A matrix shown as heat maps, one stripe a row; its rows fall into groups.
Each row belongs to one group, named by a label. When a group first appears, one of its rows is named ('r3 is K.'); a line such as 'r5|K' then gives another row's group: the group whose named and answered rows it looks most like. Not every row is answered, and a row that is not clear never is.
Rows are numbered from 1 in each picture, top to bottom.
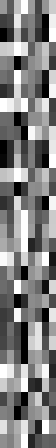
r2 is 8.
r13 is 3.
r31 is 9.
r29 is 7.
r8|3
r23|8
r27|3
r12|8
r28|9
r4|3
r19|3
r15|8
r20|7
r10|7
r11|8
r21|8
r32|9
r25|7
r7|8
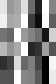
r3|8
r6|8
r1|9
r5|8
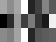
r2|8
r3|9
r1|9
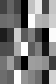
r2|7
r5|7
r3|8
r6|8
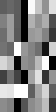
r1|7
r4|8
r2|7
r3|7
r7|3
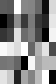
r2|8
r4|3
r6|3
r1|8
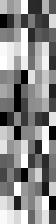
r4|3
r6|7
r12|9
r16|3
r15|3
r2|8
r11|9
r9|8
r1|9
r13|7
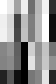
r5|7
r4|7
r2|3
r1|3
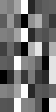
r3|9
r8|8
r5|8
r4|7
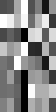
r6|7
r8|7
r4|9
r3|7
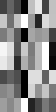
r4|3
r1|7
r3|7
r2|9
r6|7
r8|9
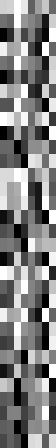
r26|7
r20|3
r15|9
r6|8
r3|8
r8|8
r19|8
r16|8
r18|7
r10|8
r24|8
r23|9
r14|9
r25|8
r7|9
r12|7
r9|3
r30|3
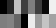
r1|8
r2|7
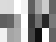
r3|9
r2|9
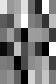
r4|8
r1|9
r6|7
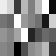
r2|8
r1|3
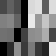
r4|8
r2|7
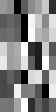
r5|9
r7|8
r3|7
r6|7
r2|7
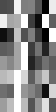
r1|8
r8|3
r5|9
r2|9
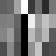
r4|7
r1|9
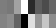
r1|9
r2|7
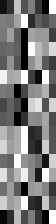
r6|9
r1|8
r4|7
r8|7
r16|8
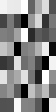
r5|8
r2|7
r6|9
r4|3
